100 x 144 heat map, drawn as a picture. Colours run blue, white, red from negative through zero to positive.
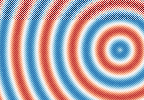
Overall the values sit about 50% of the way up the scale. Rings spread out from the middle right. A horizontal seam about 20% of the way down splits the table, and the bottom part is calmer.
